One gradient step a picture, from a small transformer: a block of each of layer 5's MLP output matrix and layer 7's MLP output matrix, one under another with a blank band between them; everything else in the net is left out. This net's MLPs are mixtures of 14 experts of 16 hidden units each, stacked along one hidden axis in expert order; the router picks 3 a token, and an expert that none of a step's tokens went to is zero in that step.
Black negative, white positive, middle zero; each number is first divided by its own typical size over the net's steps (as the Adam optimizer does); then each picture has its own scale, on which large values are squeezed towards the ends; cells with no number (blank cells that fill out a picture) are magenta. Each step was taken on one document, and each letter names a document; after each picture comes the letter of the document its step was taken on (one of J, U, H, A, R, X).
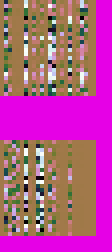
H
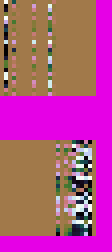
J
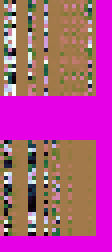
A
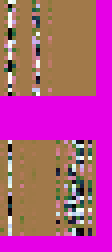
J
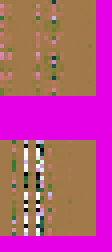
H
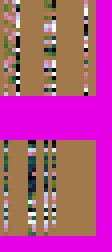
A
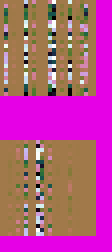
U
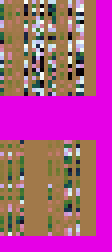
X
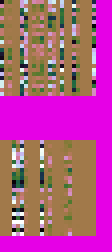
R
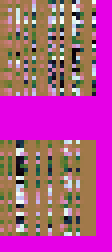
X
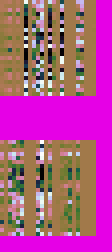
X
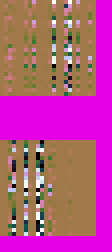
H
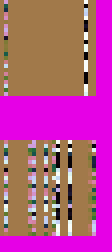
A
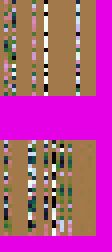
A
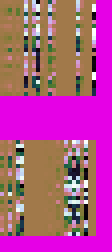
X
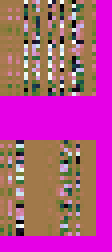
X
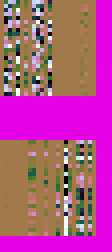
J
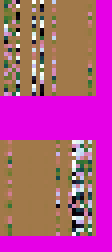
J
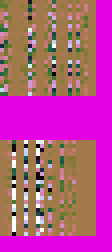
H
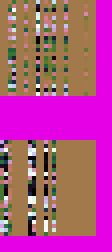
A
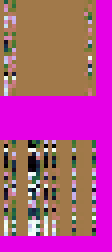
A
